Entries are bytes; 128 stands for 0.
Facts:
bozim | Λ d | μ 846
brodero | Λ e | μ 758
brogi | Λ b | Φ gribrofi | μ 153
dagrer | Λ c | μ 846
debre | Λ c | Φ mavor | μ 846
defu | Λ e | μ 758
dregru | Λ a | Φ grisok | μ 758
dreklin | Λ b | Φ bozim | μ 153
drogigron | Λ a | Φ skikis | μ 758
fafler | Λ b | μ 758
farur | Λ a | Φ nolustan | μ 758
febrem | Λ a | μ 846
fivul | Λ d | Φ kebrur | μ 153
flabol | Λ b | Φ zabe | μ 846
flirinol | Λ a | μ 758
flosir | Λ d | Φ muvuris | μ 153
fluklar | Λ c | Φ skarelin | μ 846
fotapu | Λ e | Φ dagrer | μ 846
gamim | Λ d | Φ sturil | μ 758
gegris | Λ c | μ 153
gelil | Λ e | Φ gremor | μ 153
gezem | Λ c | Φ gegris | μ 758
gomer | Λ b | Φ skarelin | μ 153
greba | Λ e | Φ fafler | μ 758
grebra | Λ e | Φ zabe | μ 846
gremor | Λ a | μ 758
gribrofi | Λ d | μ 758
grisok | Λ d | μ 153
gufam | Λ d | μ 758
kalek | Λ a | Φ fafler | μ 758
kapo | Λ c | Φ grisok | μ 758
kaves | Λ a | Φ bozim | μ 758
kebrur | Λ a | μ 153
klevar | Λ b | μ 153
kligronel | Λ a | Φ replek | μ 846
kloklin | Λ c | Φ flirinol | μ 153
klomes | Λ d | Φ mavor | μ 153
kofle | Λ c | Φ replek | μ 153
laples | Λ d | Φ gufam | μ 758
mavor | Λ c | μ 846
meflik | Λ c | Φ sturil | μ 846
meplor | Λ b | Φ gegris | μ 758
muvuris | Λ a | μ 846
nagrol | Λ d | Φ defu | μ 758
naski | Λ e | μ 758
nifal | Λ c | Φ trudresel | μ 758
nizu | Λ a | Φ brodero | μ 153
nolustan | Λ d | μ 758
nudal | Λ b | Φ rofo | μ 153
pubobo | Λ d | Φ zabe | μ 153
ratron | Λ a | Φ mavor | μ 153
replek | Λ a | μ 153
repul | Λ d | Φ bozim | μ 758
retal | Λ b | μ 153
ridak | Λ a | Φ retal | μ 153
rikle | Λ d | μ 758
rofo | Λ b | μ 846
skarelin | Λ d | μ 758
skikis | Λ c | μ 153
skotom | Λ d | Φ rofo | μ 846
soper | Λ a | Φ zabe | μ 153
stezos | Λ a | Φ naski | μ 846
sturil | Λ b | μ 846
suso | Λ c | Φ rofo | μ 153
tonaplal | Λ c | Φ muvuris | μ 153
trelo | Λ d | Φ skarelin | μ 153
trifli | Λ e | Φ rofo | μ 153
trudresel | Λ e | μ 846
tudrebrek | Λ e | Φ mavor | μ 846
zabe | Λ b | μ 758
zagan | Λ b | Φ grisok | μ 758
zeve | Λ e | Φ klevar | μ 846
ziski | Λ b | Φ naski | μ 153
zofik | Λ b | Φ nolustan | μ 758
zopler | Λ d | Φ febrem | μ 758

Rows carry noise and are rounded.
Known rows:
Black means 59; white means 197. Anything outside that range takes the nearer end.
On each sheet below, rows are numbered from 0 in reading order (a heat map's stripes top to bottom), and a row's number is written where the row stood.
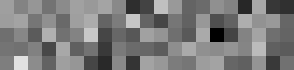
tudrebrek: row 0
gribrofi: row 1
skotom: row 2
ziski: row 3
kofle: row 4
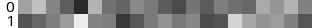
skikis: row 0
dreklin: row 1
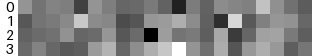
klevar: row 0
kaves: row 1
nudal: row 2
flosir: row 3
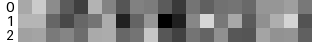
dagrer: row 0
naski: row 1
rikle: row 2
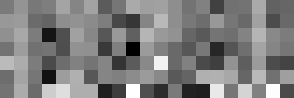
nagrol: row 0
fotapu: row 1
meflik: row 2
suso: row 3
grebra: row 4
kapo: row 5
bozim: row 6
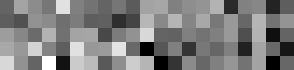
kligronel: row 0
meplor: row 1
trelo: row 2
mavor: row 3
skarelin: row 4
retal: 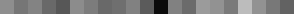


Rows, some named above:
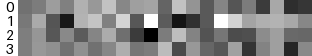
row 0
klomes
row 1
grisok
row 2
trifli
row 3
farur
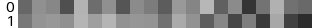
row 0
stezos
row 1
klomes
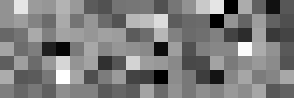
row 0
replek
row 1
pubobo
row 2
ratron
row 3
sturil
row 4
repul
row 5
fafler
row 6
brogi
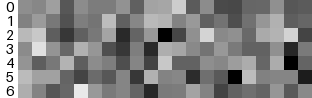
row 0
soper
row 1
gamim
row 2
naski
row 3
kofle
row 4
gomer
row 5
zabe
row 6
greba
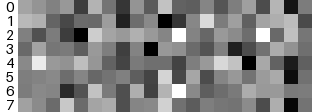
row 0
fluklar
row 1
naski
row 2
muvuris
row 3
suso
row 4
replek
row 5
zofik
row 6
tonaplal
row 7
trelo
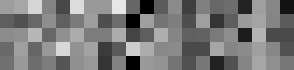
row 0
mavor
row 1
nudal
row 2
debre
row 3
repul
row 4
suso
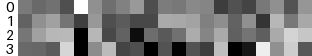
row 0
kalek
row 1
gezem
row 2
gegris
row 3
rofo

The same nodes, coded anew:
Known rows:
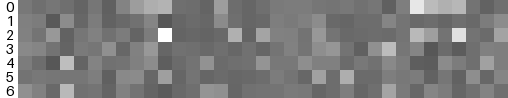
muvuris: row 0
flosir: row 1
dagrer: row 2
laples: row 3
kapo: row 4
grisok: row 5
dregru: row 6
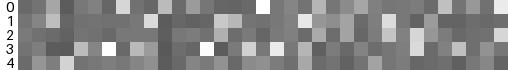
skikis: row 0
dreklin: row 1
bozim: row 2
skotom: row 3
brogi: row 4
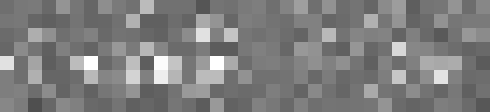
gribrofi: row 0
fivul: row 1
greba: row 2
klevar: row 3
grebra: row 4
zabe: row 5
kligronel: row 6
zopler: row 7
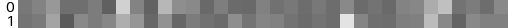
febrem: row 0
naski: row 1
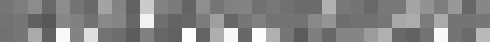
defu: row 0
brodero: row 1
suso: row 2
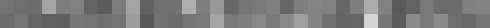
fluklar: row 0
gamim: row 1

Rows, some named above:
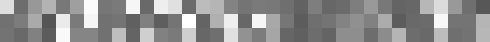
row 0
soper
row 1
suso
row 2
rofo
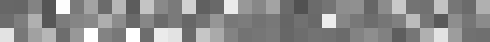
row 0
rofo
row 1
naski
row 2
soper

